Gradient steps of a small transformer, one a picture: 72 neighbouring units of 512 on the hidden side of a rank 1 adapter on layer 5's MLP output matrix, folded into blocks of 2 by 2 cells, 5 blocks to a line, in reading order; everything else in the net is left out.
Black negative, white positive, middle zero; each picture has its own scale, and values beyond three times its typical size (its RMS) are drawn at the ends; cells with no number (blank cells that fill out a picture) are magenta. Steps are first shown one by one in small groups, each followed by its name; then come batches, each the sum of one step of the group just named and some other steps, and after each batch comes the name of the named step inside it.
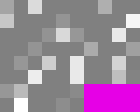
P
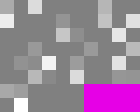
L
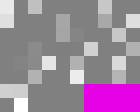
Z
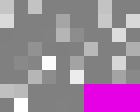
Z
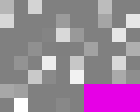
Z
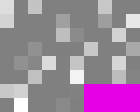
Z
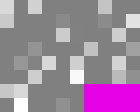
Z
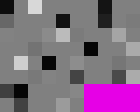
P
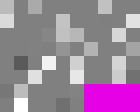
P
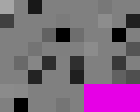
Z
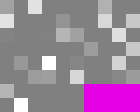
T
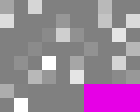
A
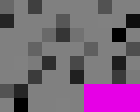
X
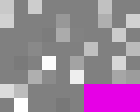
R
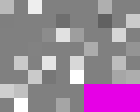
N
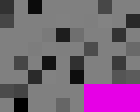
R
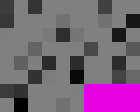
X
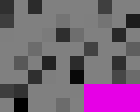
R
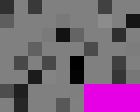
T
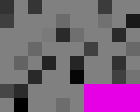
R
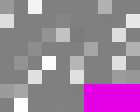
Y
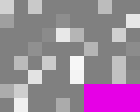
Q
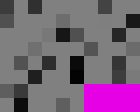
Q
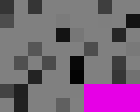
Y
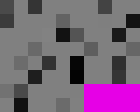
Y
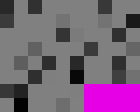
Y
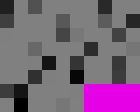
Y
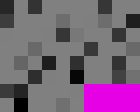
Y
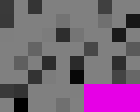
Y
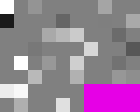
Q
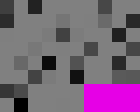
Q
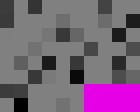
Q
